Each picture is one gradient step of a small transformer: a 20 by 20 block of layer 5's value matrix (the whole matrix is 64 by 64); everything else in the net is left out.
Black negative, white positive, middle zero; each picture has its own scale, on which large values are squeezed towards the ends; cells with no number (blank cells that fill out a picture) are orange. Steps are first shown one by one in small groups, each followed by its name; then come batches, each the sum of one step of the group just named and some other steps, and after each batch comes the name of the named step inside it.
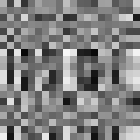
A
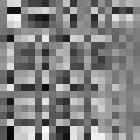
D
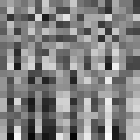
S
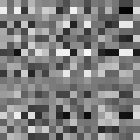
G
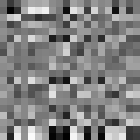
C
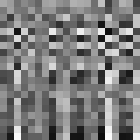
S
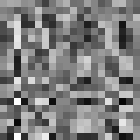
D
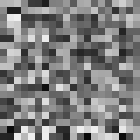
D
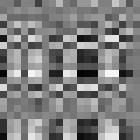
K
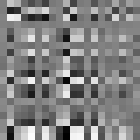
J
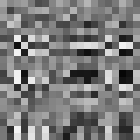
J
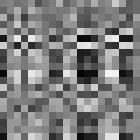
K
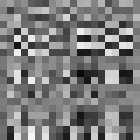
J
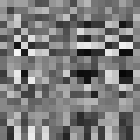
J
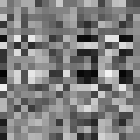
K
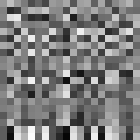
J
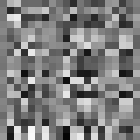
J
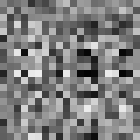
K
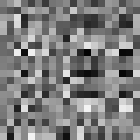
J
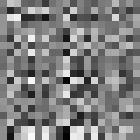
J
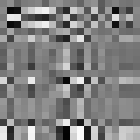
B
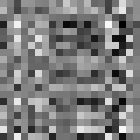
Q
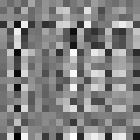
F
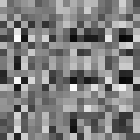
F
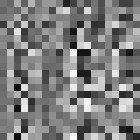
F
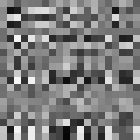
B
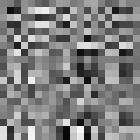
B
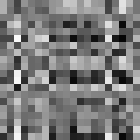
Q
